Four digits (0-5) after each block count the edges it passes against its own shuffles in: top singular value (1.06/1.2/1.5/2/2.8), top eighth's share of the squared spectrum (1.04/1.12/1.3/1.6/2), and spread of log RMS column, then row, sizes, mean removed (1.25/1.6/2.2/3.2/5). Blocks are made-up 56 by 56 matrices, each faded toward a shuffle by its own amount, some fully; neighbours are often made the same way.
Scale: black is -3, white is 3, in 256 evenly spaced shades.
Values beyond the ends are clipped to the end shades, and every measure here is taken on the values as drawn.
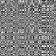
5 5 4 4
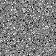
2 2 0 0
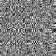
4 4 2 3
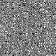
3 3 1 1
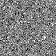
2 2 0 0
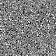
2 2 0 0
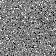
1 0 0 0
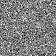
1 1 0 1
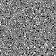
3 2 1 1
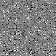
3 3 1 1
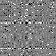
4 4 2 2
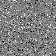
2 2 0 0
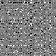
4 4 2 2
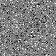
3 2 0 0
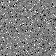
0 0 0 0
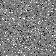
0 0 0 0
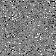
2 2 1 2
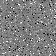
0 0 0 0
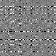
4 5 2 3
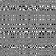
4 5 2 4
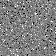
1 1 0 0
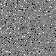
1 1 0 0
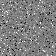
0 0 0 0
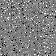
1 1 0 0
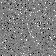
2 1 0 0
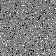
1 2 0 0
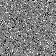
0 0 0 0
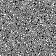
0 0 0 0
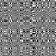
5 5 3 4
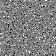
1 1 0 1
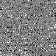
3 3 1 2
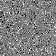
2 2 0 0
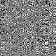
4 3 2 2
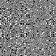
4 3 2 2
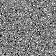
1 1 0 0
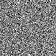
2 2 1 0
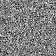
2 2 0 0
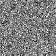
2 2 1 1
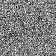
1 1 0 0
